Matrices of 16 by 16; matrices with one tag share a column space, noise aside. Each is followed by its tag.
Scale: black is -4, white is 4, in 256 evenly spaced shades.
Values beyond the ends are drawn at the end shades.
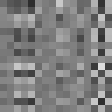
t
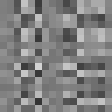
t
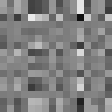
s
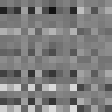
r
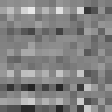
r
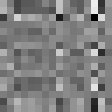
s
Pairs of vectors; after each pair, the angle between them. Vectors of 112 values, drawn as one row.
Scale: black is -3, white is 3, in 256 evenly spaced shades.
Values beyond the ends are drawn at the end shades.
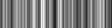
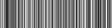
orthogonal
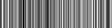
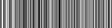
partly aligned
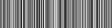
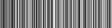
orthogonal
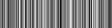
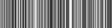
partly aligned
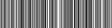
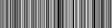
nearly opposite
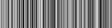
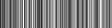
nearly opposite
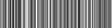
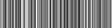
nearly parallel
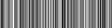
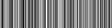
partly aligned
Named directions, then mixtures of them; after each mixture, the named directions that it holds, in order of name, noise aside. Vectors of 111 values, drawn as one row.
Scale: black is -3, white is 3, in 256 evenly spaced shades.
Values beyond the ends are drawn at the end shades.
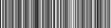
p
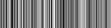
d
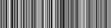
d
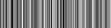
d, p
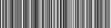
d, p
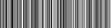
d, p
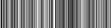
d, p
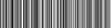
d, p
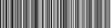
d, p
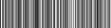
p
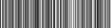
p
